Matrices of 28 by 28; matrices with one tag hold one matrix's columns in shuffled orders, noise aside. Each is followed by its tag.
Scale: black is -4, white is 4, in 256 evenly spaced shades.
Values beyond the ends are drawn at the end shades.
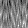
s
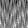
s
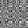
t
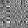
t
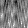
s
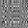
t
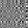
t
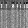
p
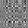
t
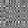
t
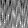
s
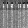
p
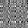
t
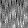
s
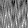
s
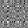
t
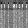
p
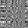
t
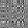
t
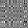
t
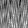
s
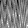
s
